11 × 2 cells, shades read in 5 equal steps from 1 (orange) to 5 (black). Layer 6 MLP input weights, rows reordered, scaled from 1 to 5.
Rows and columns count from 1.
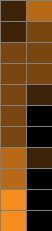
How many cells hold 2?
3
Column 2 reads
2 3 3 3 4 5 5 4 5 5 5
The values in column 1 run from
1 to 4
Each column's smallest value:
1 2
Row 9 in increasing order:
2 5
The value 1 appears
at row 10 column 1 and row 11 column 1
